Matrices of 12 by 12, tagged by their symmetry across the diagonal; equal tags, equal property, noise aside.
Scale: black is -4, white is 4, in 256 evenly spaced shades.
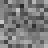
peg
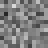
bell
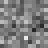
peg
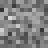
peg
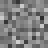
bell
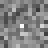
peg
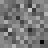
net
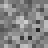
net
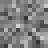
bell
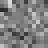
bell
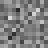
bell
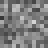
peg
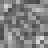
net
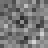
net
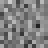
peg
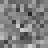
peg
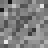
net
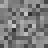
net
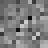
net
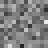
bell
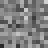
bell
